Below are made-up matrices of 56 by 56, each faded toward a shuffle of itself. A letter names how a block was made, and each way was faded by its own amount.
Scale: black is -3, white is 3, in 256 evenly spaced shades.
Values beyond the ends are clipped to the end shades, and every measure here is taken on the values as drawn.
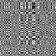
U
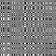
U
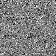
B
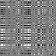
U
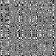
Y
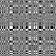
U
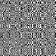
Y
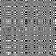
U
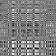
U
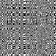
Y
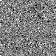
B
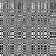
U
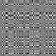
U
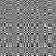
U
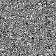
B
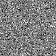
B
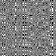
Y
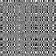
U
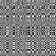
U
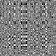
Y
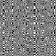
Y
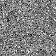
B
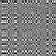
U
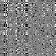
Y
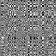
Y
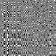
Y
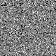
B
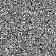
B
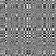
U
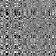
Y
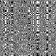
Y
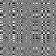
U
